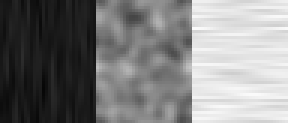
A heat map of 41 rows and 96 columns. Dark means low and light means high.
It is made of 1 by 3 panels. Panel 1,1: very low, streaked downward, faint in contrast. Panel 1,2: middling, blotchy. Panel 1,3: very high, streaked across, faint in contrast.
